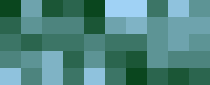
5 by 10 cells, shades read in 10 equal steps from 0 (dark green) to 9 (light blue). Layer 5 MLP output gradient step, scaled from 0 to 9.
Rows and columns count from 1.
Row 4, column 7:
1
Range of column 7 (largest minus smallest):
9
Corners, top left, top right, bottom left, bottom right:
0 5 8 2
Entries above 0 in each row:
8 10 10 10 9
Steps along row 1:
up down up down up same down up down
